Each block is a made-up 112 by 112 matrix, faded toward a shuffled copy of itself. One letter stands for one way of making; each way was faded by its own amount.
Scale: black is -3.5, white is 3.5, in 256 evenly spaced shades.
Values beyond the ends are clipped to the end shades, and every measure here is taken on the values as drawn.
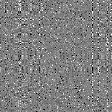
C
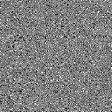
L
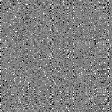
C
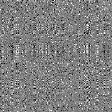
C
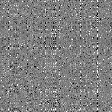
C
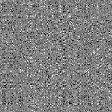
L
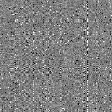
C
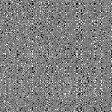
C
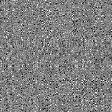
L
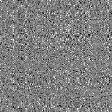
L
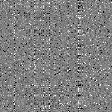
C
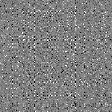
C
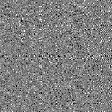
L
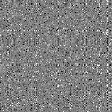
C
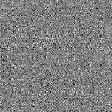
L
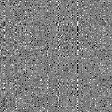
C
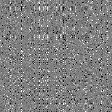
C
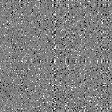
C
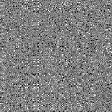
L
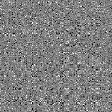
L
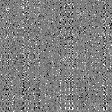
C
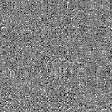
L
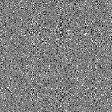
L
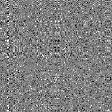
C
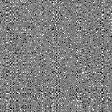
C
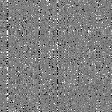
C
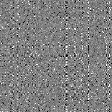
C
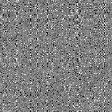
C
